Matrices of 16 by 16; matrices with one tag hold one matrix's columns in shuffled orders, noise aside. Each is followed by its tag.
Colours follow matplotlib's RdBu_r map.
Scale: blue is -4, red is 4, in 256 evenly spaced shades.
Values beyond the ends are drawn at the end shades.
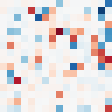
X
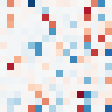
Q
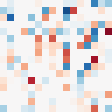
X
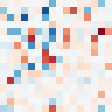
X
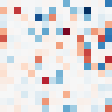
X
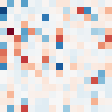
X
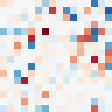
X
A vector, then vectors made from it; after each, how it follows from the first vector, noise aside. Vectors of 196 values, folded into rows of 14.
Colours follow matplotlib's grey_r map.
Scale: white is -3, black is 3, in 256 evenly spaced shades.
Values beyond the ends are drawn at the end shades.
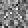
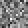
reversed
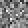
reversed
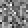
wrapped around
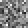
wrapped around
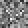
reversed
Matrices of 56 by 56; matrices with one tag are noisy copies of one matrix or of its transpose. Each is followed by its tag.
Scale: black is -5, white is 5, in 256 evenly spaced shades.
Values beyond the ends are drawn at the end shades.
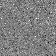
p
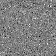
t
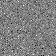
p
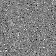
t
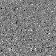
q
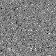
q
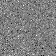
p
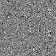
q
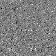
q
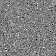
t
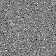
t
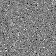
t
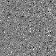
q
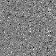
q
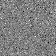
p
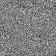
t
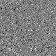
q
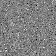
t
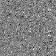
q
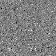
q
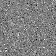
t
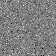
p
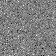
p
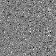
q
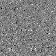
q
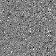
q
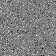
p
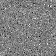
t
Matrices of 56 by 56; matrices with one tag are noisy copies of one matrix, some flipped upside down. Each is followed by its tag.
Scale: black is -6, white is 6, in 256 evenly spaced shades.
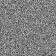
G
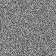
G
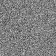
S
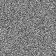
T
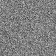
S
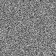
T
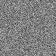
T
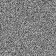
G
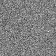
S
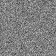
G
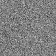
S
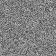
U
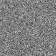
U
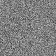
S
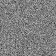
G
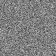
T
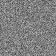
G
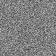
T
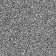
S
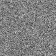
U
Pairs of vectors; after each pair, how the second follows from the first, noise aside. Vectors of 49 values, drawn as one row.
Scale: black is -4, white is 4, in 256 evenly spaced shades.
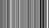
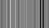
partly zeroed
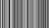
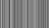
shrunk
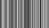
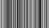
sign-scrambled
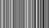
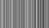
shrunk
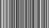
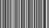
shuffled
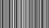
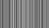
shrunk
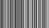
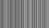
shrunk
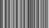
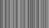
shrunk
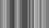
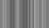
shrunk
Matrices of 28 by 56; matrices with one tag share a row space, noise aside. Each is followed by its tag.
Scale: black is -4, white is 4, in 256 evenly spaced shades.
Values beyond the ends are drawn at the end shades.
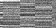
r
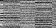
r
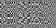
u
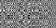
u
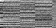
r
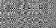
u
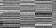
r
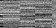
r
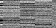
r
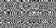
u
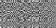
u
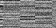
r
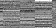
r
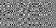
u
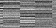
r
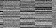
r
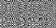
u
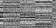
r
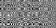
u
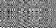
u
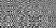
u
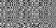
u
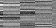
r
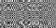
u
